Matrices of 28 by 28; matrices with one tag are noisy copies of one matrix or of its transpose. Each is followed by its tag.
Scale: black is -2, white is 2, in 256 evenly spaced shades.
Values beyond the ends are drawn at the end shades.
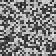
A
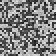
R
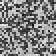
R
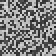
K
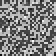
K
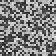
A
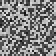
K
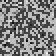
R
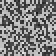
A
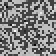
R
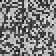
R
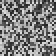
A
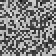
K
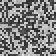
R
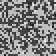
R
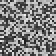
A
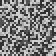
K
